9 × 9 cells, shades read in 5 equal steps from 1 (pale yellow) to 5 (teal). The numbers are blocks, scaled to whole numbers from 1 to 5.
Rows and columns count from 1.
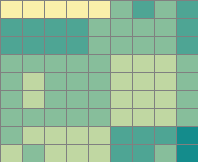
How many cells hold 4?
17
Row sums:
19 32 32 24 23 23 24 28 27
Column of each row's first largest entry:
7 1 1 1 1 1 1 9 9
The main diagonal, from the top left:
1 4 4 3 3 2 2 4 5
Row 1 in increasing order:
1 1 1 1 1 3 3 4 4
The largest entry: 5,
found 2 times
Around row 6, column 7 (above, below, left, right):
2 2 2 2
